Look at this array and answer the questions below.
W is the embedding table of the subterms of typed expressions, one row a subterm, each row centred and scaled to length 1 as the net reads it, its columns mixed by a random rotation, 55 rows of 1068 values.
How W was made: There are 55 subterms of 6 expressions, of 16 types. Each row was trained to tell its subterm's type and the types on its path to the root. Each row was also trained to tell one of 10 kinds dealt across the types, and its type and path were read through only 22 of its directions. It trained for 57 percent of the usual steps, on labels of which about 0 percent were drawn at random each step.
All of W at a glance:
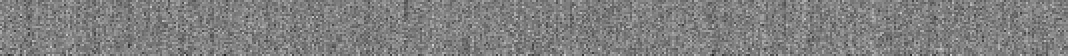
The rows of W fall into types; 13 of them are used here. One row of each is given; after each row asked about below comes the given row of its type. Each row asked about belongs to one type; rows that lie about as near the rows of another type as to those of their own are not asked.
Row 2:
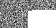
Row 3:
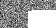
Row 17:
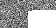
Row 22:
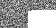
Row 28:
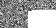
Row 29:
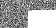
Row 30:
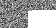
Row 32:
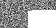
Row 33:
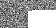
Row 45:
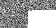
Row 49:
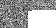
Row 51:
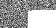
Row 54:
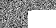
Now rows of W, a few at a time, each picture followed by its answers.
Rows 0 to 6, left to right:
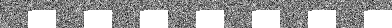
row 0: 3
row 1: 30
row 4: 3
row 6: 2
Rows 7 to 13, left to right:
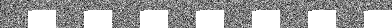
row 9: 45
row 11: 45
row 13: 30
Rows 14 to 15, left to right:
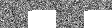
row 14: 2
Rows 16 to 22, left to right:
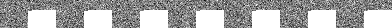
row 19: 33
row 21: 54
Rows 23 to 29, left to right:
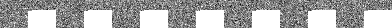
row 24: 17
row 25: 32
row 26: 32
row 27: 2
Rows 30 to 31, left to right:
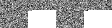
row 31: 45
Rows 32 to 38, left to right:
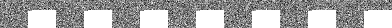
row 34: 28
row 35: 29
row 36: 30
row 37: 29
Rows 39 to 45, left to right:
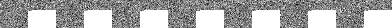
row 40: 29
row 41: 2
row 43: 3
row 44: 17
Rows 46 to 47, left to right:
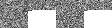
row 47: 17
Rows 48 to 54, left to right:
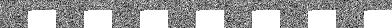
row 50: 49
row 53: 29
